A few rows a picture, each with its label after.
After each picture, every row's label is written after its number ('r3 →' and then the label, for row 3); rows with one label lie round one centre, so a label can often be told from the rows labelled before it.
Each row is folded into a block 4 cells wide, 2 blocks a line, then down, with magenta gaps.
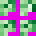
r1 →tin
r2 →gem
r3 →tin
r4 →tin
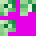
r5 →tin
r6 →gem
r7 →tin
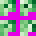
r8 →tin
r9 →tin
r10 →tin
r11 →gem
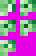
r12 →gem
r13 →tin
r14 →tin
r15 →tin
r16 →tin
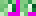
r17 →gem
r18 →gem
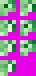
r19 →tin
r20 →gem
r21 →gem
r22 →tin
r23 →gem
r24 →tin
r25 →gem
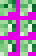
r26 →tin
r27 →gem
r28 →gem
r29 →gem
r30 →gem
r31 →gem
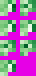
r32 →gem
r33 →tin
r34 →gem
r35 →gem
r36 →tin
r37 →tin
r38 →gem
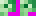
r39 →tin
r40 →tin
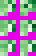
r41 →gem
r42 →tin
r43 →gem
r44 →gem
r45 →gem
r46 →gem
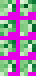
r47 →gem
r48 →tin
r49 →tin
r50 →gem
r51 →tin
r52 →gem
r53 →gem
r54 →gem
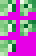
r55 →gem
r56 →tin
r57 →gem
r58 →tin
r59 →gem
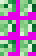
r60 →tin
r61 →gem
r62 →gem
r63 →gem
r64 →tin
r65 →gem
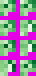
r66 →tin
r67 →tin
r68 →tin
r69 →gem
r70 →tin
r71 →gem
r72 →gem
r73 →tin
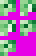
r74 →tin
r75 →gem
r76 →gem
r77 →tin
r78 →tin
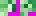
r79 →gem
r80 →tin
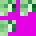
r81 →gem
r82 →gem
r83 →gem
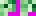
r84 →tin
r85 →gem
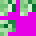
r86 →gem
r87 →gem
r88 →tin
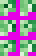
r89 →tin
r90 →gem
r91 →gem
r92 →tin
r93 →tin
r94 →gem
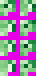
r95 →tin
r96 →gem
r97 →gem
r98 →tin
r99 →gem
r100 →tin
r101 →gem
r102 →tin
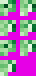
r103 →tin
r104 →gem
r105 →gem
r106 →gem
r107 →tin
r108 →gem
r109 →gem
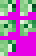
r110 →gem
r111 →gem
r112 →tin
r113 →tin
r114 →gem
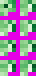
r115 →tin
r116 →gem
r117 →gem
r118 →gem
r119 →gem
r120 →gem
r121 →gem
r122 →gem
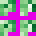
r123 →tin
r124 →gem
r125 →tin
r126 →gem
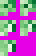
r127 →tin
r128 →tin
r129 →gem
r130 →gem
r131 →gem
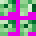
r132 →tin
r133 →gem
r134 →tin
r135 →tin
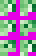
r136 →gem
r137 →gem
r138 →gem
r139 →tin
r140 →tin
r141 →gem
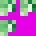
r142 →gem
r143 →gem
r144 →gem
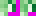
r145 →gem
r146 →gem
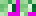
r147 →gem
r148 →gem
